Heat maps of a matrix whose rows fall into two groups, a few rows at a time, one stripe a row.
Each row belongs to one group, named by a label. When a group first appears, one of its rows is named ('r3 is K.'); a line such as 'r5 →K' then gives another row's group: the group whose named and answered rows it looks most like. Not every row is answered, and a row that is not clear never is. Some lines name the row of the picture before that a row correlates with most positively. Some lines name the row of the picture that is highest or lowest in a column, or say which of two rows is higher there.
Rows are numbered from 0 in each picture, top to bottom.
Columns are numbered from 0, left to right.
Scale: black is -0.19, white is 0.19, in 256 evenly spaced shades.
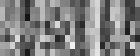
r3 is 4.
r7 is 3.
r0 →3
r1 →3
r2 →3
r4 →4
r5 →3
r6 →4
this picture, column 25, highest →5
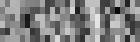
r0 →4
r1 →4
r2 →3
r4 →3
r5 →4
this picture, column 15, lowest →1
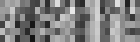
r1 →4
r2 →3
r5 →4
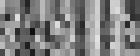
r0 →3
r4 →4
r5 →4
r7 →4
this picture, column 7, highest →5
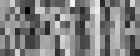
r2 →3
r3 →4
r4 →4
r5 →3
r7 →3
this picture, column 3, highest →7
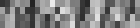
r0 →3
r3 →4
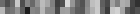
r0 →3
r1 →3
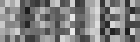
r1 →3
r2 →4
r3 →3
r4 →4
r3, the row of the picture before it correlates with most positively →1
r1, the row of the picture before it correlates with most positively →1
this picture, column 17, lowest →5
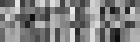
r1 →4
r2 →4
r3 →3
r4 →4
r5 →4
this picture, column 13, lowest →1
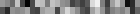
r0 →3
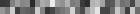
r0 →3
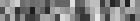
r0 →4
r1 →4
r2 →3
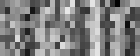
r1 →3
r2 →3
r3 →4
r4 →3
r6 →3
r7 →3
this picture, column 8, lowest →0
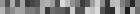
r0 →3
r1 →4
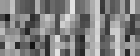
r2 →3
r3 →3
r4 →3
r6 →4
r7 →4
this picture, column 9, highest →2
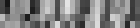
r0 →3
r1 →3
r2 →3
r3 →4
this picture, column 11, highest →3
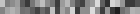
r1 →4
